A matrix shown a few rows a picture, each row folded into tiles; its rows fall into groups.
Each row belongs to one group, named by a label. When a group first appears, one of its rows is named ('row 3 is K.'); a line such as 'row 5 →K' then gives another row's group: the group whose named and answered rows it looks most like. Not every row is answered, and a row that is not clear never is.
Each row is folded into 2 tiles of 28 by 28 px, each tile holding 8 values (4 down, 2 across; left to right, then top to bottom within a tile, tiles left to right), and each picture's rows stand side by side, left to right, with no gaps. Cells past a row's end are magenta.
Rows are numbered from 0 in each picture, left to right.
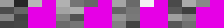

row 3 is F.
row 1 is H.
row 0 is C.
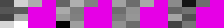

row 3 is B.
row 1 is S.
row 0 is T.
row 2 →C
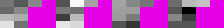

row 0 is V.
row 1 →T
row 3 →F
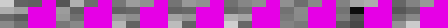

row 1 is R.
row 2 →V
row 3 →V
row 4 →V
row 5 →C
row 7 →T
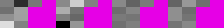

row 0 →V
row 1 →S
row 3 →R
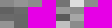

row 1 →T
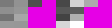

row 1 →T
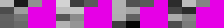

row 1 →H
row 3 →F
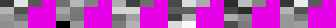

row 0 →R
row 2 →H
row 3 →T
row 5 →R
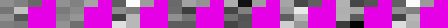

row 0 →H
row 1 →C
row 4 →C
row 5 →H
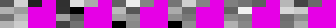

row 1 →F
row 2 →S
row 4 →H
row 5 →H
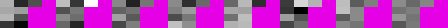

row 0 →B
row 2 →B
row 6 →H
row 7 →B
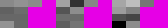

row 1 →C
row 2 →S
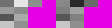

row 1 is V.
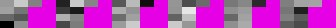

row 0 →S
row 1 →F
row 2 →R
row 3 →H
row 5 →F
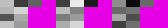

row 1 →R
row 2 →B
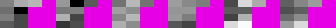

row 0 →F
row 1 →B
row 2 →R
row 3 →B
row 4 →T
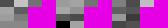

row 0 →R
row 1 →S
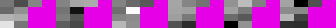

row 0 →V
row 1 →F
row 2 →H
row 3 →B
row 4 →S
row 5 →B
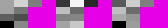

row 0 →S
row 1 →R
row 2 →S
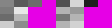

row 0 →H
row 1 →R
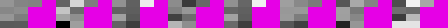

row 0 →B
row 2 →C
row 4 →C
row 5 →B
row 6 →S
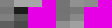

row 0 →F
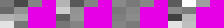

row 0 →V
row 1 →H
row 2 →C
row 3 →T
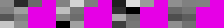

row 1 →S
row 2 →F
